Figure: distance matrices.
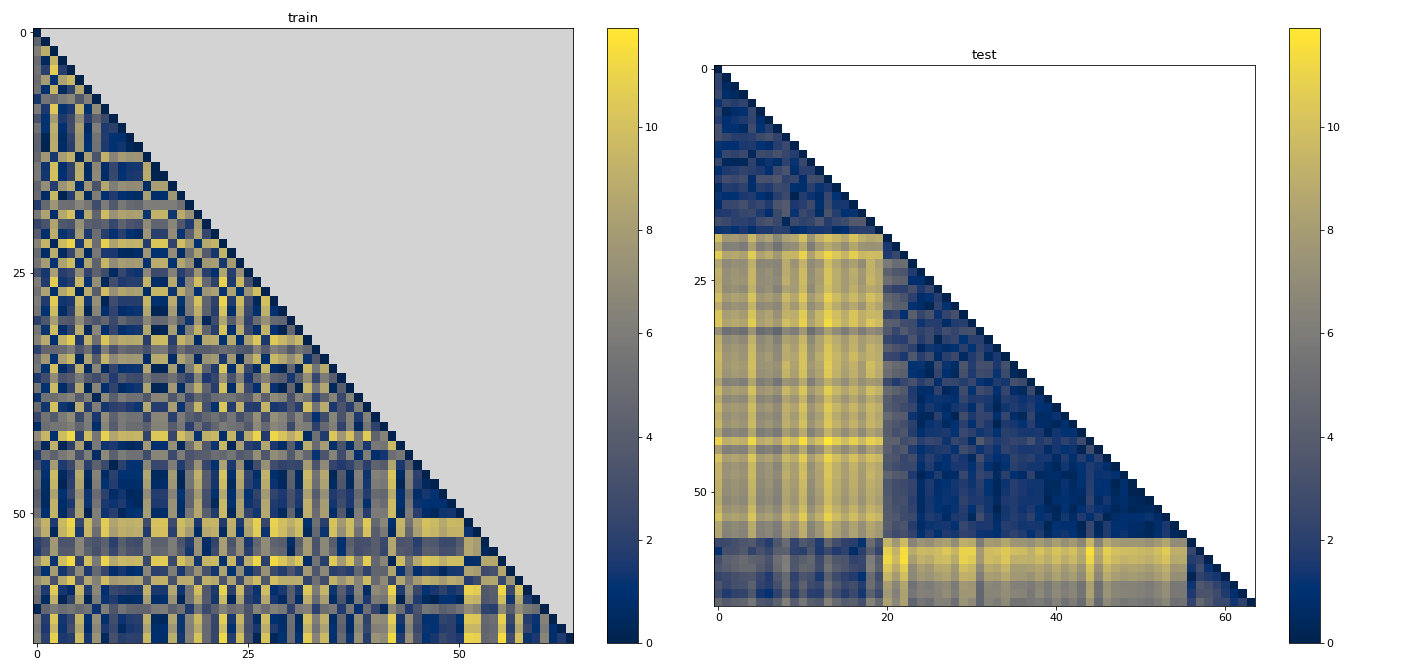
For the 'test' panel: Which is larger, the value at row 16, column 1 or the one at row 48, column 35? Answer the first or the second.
the first
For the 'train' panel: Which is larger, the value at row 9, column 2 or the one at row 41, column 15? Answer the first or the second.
the first
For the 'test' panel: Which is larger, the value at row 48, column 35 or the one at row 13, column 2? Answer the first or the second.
the second
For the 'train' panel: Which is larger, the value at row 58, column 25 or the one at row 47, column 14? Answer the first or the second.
the first
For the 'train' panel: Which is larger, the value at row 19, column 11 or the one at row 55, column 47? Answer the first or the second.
the second
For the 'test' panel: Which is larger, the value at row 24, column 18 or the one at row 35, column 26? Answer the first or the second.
the first
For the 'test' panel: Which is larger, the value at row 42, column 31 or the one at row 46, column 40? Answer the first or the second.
the first
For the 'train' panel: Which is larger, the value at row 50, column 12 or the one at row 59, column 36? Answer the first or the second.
the second
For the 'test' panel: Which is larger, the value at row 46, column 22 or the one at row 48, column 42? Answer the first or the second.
the first
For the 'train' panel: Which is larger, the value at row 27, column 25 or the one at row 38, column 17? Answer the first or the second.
the first
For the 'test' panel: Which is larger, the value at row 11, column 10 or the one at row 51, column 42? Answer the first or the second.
the first
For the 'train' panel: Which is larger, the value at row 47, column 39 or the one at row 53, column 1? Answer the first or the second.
the second
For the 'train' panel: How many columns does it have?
64
